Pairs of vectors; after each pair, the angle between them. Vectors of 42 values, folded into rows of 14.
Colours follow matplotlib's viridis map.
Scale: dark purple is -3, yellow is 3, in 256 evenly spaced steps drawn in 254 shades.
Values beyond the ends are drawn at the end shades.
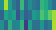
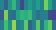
partly opposed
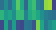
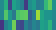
partly aligned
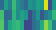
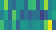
partly aligned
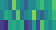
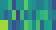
nearly opposite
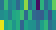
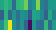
orthogonal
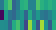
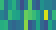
partly opposed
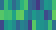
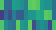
nearly opposite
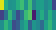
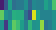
nearly opposite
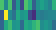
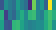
partly opposed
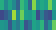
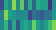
orthogonal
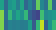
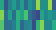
nearly parallel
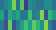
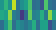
partly aligned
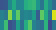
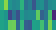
nearly opposite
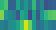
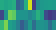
partly opposed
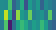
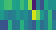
orthogonal
